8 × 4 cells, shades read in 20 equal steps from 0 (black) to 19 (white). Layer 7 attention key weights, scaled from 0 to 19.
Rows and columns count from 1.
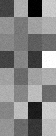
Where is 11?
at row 2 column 1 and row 8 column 1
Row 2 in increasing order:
9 11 12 13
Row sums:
33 45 34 38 45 45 41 37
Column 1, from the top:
5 11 10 5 12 13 10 11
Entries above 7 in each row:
2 4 3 2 4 4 3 3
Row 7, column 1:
10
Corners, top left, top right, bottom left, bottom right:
5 15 11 14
